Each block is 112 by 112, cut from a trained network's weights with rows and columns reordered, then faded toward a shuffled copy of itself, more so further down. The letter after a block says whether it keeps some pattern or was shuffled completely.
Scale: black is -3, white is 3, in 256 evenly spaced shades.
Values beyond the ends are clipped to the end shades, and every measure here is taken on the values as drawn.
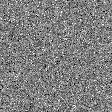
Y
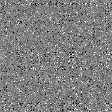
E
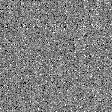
E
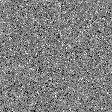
Y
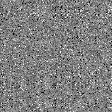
E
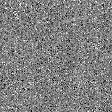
E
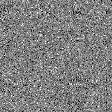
E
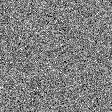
Y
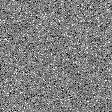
Y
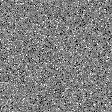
Y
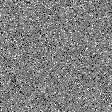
Y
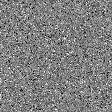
Y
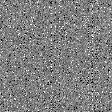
E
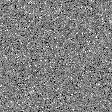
Y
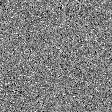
Y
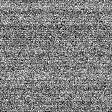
E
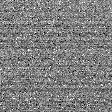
E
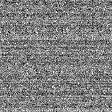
E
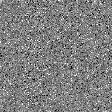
E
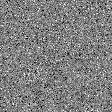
Y
